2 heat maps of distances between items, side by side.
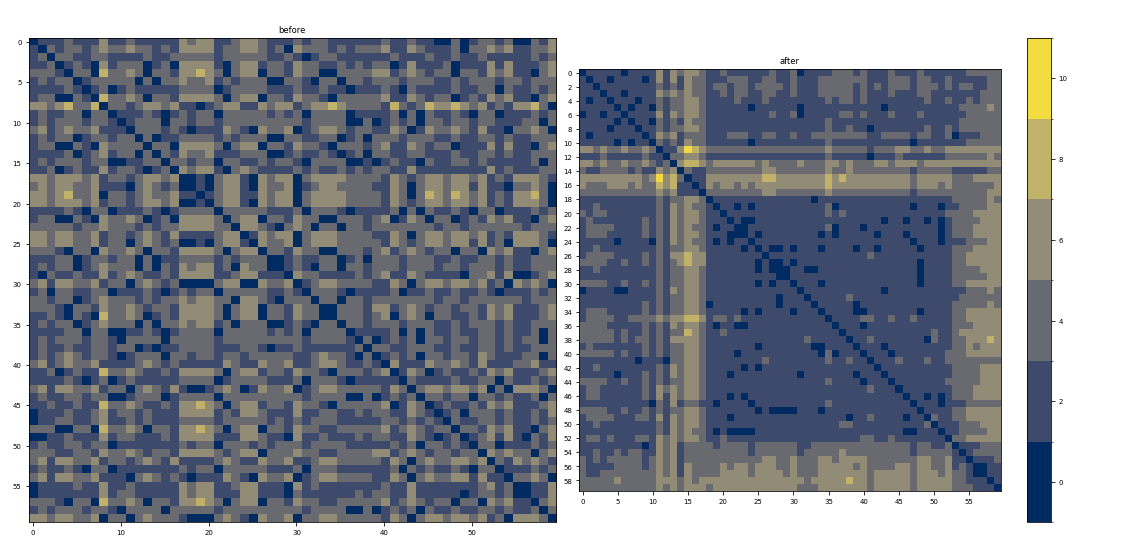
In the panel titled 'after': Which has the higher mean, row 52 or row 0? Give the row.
52
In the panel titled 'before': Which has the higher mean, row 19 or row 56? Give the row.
19
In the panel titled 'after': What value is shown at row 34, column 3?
4
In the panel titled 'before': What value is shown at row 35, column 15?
4
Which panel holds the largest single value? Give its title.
after
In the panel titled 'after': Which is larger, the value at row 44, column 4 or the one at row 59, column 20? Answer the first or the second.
the second
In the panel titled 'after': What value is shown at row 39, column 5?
2
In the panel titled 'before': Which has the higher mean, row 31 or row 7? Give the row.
7
